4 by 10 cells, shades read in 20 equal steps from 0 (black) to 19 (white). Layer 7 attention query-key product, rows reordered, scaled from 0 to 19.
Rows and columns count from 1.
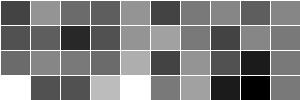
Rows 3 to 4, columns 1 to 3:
8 10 9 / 19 6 6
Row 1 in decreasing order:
11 11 10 10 9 8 7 7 5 5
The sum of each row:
83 78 81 96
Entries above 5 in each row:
8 8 8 8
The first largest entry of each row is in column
2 6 5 1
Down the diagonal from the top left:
5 7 9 14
